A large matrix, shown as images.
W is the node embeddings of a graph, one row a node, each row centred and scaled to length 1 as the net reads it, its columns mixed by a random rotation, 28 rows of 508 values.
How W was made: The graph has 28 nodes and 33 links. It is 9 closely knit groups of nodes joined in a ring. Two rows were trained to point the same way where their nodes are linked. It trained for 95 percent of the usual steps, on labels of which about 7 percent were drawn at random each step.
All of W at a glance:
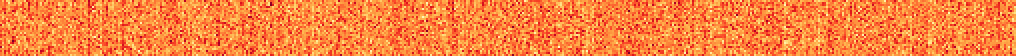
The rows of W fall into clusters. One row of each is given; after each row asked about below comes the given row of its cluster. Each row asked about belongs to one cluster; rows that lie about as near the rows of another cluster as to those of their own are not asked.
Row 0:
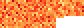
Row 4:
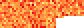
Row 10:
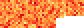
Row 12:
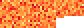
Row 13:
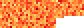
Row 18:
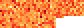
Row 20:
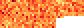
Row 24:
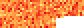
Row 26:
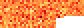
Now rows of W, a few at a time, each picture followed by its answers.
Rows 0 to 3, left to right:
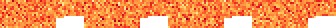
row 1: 4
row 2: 13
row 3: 18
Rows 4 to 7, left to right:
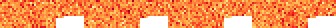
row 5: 18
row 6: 12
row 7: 4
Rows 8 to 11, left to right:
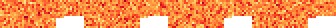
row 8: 24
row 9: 0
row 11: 26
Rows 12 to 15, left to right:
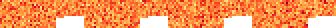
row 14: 20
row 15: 10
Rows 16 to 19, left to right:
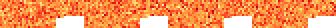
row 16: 24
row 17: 10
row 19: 0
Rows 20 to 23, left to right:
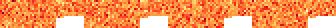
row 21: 20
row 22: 10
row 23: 12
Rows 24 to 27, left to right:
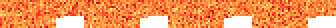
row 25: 26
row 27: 13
